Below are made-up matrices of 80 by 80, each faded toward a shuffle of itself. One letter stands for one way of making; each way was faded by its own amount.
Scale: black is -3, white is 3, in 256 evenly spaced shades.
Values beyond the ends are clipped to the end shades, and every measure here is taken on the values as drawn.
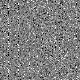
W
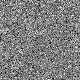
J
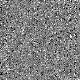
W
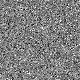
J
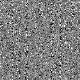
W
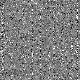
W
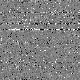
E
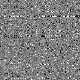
E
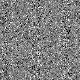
W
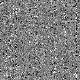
W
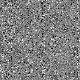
W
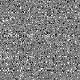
E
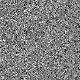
W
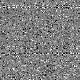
E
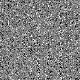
W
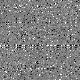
E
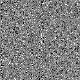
W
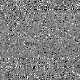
E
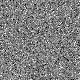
J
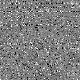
E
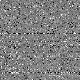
E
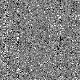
W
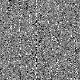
W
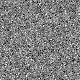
J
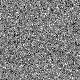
J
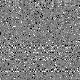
E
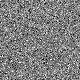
J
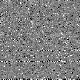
E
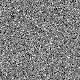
J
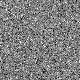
J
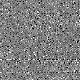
E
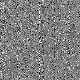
W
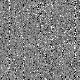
W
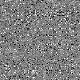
E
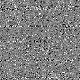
E
